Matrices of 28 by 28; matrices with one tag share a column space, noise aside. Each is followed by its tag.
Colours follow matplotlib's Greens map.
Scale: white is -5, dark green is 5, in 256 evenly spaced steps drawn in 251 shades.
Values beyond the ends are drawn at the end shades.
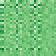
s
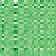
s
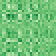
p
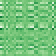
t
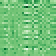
s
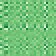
t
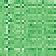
s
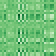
p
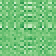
t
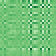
s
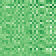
s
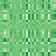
p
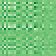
t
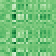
p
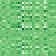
t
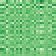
s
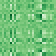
p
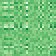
t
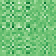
t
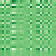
s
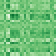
p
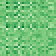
t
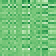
s
